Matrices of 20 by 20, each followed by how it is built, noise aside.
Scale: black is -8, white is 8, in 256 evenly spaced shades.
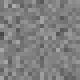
low rank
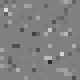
sparse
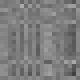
low rank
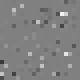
sparse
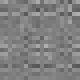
low rank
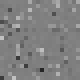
sparse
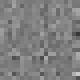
low rank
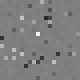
sparse
